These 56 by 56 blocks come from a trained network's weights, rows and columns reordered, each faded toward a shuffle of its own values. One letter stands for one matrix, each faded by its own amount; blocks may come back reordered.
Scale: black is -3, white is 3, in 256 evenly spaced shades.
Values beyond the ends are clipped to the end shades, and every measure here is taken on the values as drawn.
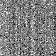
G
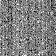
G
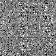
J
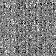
G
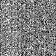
G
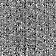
G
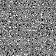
J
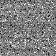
J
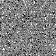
J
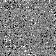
J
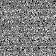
J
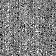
G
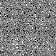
J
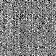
G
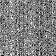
G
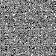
J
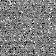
J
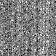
G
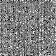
G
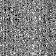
G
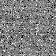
J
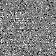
J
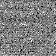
J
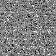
J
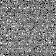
J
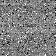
J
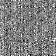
G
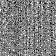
G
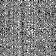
G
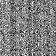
G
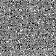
J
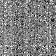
G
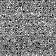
J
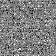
J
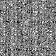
G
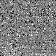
J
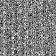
G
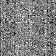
G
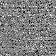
J
